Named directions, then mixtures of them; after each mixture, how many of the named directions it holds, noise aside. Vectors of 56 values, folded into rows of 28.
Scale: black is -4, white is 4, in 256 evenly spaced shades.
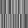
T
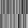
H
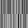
two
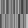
two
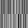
two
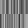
two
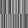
one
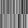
one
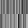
one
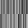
one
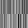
two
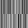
two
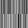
two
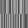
one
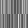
two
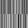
two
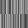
one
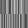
one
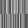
one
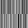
two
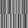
two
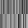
one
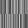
one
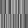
one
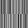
two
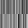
one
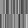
two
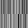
two
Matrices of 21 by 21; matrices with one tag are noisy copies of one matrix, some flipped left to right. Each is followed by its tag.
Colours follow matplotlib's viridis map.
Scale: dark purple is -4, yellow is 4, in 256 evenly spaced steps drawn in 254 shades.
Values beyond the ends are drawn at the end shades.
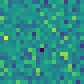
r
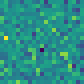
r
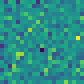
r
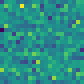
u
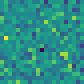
r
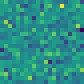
u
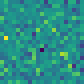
r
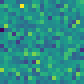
u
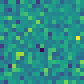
r
